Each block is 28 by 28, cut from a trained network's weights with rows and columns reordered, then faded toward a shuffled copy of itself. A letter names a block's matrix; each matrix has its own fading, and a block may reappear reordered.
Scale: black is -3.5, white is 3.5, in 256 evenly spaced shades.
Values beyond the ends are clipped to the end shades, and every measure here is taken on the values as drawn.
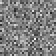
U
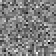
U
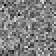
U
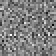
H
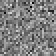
U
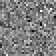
U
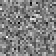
U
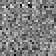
H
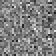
U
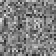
U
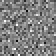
U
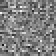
H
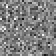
U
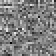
H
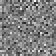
H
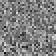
H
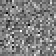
U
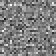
H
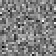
U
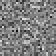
U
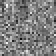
U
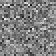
H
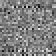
H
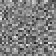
H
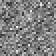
U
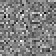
H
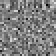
H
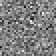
U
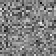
H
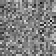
U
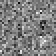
U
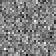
U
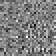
H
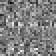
H
